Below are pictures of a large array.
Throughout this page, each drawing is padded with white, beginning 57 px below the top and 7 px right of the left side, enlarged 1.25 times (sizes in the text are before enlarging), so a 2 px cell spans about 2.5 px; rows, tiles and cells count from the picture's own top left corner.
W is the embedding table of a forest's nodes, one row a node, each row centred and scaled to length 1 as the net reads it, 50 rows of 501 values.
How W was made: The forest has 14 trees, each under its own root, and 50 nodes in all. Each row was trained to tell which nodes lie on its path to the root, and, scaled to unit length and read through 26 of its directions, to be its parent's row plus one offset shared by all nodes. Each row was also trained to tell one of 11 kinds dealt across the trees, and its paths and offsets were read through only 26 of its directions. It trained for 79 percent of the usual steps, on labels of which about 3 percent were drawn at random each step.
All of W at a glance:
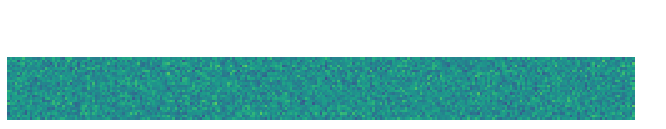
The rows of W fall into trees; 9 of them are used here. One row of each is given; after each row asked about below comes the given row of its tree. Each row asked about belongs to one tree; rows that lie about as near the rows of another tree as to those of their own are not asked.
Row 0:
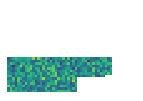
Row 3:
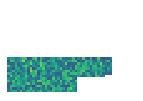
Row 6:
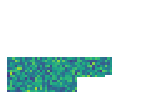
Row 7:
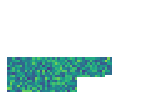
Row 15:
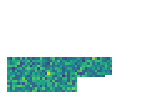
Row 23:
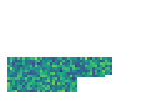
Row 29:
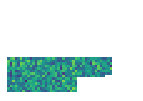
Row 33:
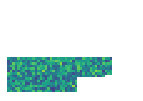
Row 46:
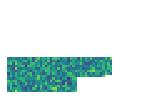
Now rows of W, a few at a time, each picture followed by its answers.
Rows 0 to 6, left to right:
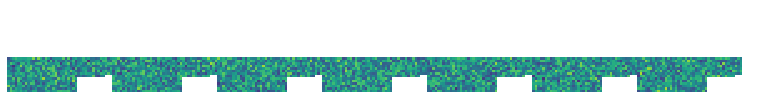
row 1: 46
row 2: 6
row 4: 46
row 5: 3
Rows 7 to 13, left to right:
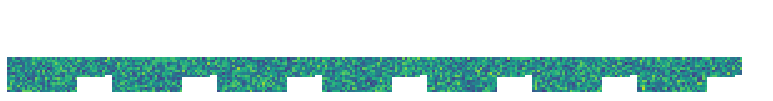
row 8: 33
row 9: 15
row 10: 29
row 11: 6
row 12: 29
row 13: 46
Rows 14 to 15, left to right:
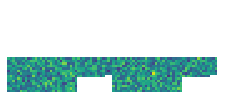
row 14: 7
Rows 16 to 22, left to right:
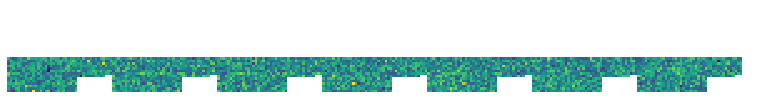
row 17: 23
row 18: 0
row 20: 3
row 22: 33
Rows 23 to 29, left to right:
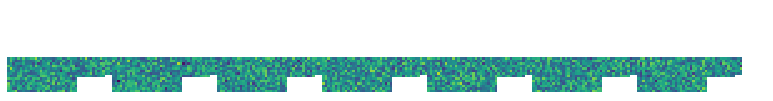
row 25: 46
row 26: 7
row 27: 6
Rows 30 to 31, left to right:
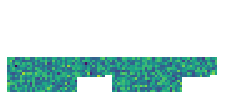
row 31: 0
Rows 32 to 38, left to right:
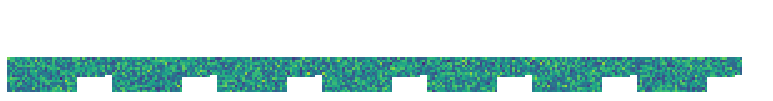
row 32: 46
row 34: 3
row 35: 3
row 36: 0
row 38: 33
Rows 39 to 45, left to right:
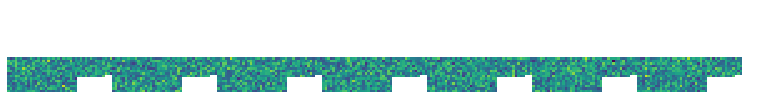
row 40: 23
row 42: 3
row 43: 6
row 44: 33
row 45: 33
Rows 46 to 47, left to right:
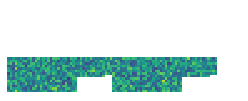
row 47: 23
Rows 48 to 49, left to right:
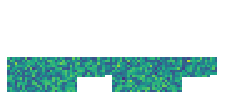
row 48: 7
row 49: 15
